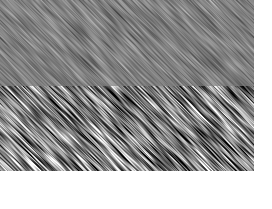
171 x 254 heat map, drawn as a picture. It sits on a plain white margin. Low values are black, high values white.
No row or column stands out. No overall slope runs across the table. The halves do not mirror each other. The grain runs diagonally down to the right. The top part is calmer, up to a seam about 50% of the way down. On average the colour sits 50% of the way up the scale.
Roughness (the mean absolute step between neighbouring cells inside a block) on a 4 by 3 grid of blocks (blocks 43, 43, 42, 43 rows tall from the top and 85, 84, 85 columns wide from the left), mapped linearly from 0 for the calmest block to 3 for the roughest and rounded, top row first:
000 / 000 / 333 / 333
